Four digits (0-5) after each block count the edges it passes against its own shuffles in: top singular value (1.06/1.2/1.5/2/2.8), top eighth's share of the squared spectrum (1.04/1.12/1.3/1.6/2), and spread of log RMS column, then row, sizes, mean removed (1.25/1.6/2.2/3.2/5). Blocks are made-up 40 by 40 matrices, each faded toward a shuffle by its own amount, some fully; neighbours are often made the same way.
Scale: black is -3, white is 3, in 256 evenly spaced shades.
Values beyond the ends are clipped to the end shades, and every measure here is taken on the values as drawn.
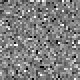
0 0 0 0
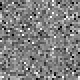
0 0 0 1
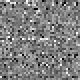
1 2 0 2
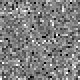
0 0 0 0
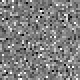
0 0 0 0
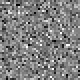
0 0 0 0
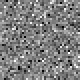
0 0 0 0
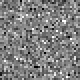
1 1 0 0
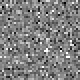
2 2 0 1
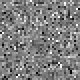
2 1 0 0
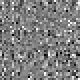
3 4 2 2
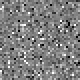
2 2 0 1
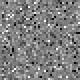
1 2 0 1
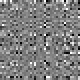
4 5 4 3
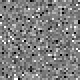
1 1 0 0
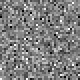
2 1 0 0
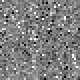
1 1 0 0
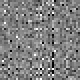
4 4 2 2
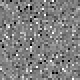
2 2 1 0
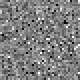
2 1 0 0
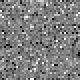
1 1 0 1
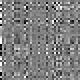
4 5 4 3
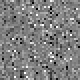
2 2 1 0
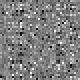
3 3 2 1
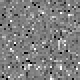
2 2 0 0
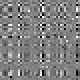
5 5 3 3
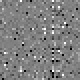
3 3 1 0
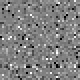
3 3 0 1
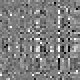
4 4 2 2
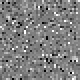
1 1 0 0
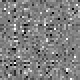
3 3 1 1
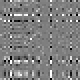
5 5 3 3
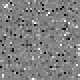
1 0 0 0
